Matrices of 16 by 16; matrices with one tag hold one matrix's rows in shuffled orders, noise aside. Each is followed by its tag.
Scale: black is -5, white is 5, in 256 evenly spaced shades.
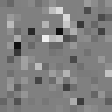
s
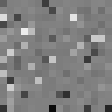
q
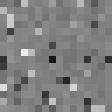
q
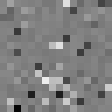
s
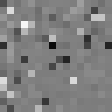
q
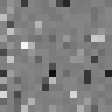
q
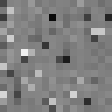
q
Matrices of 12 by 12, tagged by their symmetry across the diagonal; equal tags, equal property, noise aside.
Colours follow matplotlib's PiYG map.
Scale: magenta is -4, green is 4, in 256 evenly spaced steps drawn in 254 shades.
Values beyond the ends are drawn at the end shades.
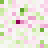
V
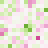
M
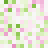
V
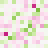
M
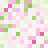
M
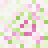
M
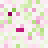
V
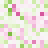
V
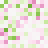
M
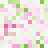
V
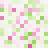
V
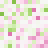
M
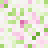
M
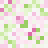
M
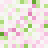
M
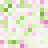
M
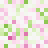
V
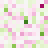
V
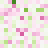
V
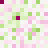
M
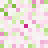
M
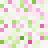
V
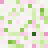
M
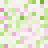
V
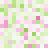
V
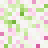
M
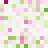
V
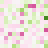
V
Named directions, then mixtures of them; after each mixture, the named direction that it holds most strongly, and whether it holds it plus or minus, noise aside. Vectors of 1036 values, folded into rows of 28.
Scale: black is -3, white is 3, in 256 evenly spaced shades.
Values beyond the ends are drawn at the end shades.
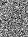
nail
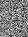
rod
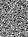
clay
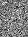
nail, minus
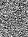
nail, plus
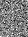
clay, plus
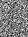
clay, minus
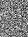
rod, plus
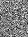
rod, minus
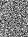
nail, plus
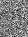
rod, minus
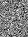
rod, plus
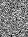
clay, minus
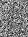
nail, plus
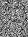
nail, minus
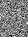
rod, plus
